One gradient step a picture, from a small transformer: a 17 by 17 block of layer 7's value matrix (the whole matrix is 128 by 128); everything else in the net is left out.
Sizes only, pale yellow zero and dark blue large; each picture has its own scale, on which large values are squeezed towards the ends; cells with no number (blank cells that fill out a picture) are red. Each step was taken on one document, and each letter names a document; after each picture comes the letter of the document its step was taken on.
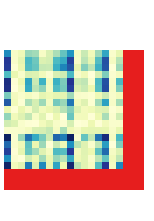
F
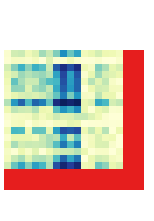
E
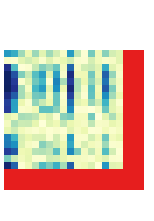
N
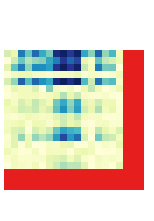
E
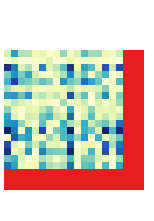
F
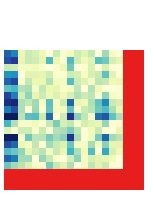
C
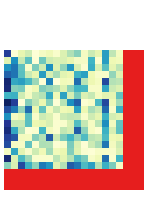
C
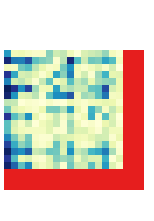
N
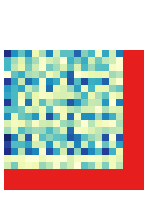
F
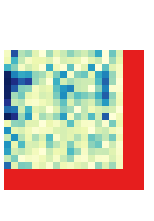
N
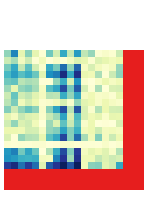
E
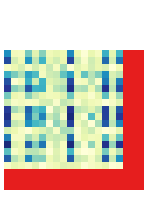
F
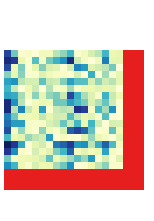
C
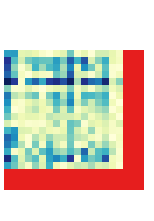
C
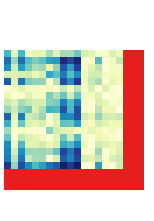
E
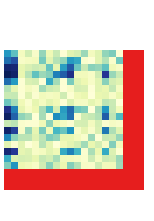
N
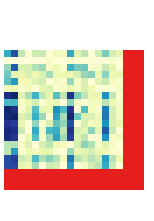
C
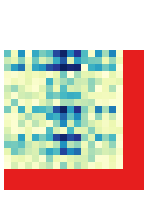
E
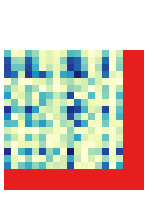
F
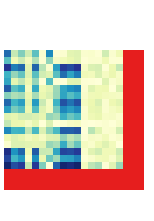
E
